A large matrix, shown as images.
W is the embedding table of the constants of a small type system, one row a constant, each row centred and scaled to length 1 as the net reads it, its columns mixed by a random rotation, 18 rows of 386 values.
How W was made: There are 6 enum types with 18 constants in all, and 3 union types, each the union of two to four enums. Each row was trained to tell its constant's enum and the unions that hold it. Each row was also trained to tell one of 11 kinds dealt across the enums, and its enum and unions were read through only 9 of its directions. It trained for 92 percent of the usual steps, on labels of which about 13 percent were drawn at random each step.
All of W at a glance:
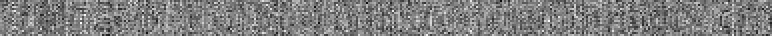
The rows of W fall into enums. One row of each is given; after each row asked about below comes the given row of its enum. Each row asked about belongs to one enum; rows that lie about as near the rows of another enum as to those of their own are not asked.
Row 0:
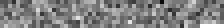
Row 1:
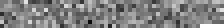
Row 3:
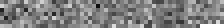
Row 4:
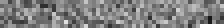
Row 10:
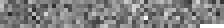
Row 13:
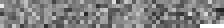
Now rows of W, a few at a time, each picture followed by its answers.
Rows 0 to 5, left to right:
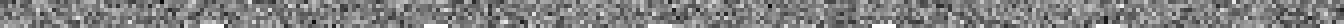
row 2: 4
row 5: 13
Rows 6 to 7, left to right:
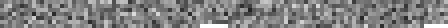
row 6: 1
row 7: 3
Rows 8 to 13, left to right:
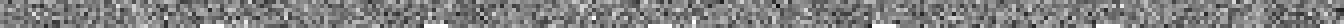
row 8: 10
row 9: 13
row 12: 10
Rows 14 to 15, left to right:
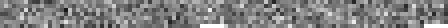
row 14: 1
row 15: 0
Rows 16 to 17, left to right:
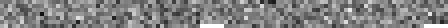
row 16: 13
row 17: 4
